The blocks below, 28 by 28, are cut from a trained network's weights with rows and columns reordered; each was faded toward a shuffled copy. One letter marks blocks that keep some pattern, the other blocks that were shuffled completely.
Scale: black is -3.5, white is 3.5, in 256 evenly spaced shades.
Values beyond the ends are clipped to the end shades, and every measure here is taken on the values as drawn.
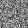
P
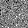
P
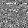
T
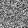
P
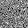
P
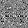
T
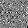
T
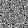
P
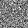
P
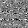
T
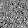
T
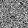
P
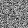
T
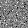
P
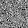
P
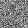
T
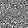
T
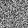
P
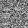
T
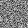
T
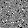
P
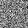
P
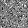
P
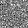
T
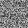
T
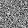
P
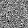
T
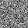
P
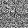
T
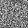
P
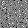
P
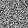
P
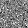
P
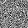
T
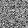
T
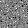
P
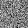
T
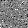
P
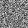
P
